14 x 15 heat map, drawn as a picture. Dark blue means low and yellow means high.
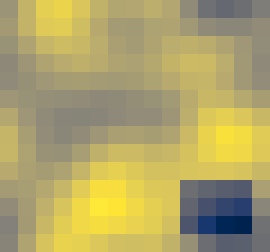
Roughest part: bottom right. Ninth with the lowest average: bottom right. Odd patch: lower, in the bottom right. Odd rows or columns: none. Average level on the scale: 70%.
